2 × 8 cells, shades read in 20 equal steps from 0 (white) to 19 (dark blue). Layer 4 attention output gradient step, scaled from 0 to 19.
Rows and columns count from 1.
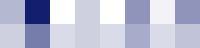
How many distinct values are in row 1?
6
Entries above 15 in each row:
1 0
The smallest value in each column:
4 11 0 4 0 7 1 5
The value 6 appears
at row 1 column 1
